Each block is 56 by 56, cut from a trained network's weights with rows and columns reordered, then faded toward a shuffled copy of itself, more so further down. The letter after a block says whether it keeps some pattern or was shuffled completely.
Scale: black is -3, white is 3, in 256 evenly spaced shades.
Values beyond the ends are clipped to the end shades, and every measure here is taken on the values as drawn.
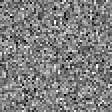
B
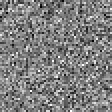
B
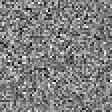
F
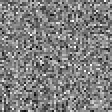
F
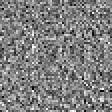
F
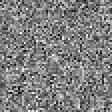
B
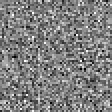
F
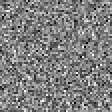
B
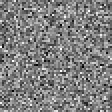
B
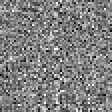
F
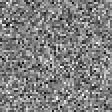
B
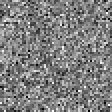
F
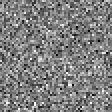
B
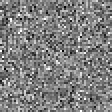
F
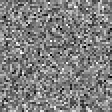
B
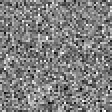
F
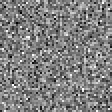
B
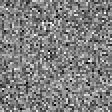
B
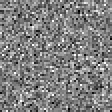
B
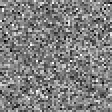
B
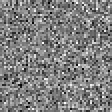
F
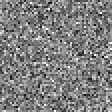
B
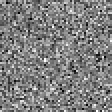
B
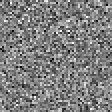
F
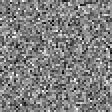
B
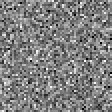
F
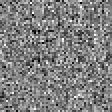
F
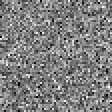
B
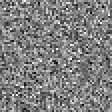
B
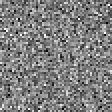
F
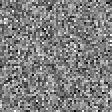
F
